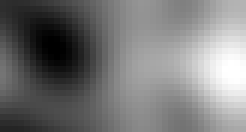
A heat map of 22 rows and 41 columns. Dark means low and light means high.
Ninth with the highest average: middle right. Slope: up to the right. Lone odd cells: none.
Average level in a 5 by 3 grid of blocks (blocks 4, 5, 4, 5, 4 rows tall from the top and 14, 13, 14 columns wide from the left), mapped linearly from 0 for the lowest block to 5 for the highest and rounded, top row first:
033 / 034 / 035 / 134 / 123
